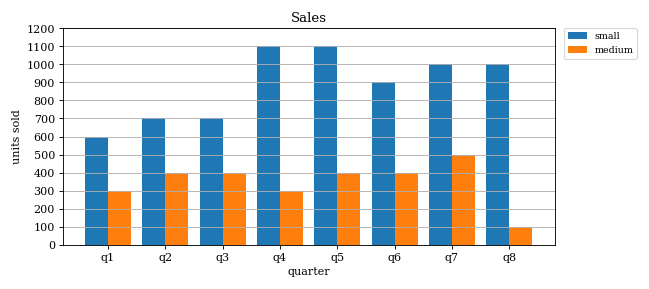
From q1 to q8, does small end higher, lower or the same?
higher
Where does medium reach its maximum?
q7
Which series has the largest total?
small
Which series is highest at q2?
small
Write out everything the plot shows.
Title: Sales
x-axis: quarter, ticks q1 q2 q3 q4 q5 q6 q7 q8
y-axis: units sold, ticks 0 100 200 300 400 500 600 700 800 900 1000 1100 1200
Legend: small, medium
Values:
small: 600 700 700 1100 1100 900 1000 1000
medium: 300 400 400 300 400 400 500 100
